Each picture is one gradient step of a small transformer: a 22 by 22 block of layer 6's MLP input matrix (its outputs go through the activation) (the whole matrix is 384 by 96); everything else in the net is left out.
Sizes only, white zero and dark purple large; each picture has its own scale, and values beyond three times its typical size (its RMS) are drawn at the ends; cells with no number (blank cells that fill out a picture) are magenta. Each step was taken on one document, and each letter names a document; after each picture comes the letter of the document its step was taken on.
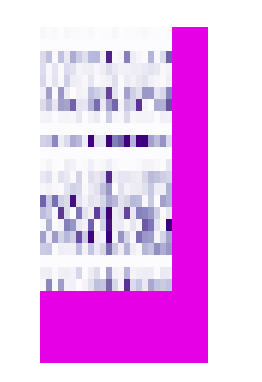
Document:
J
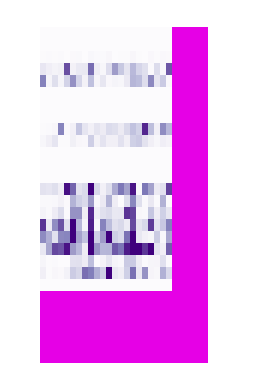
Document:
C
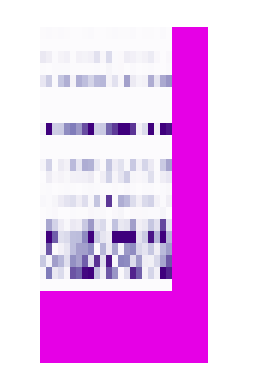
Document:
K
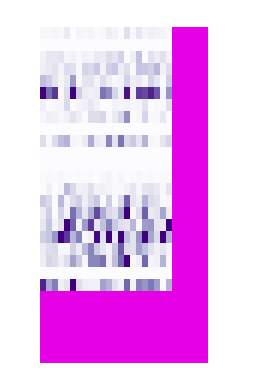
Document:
J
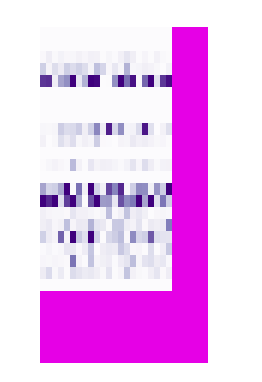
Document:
C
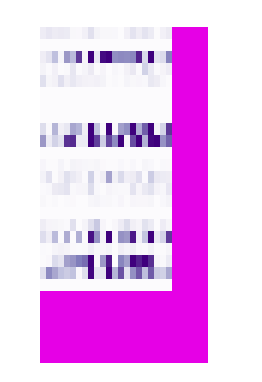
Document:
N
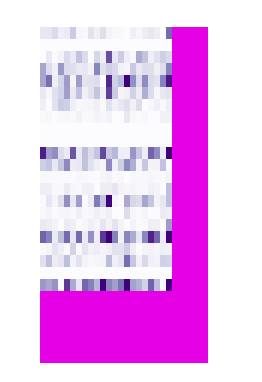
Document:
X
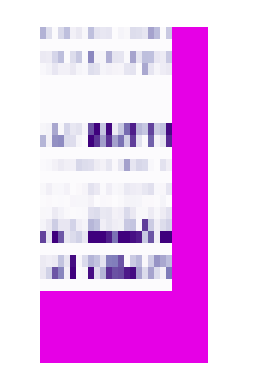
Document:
N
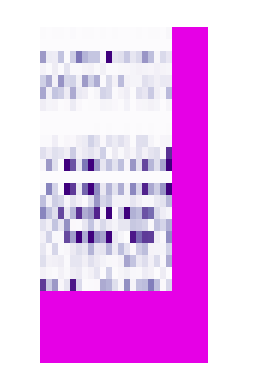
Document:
J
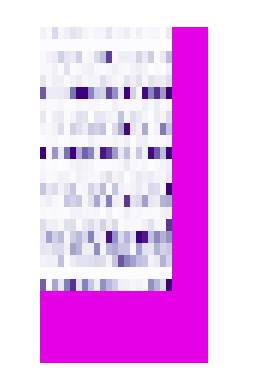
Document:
X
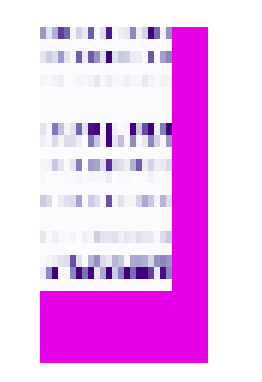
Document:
N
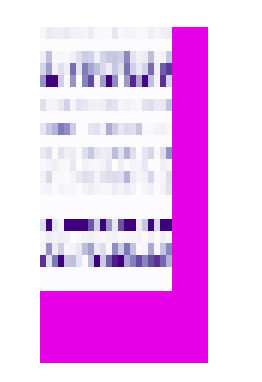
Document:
K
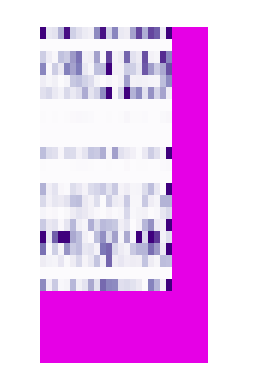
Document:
X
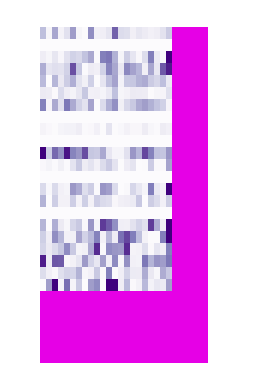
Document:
X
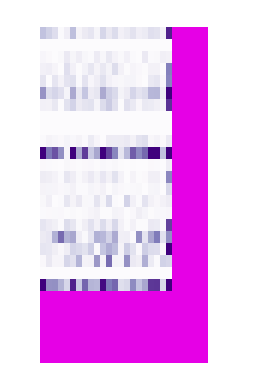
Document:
X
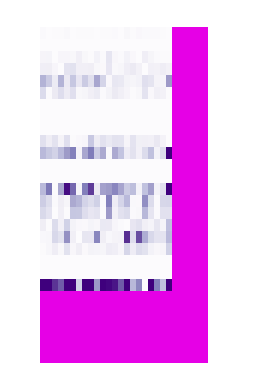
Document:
J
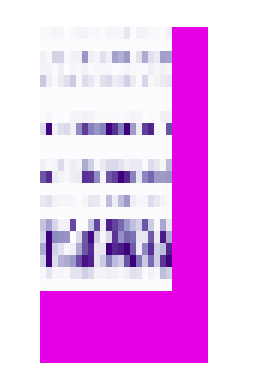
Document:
K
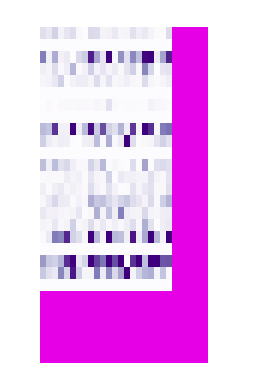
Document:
N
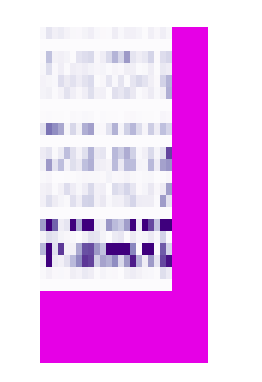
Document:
K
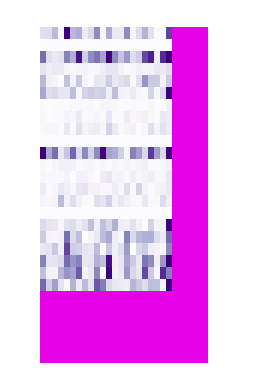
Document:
X
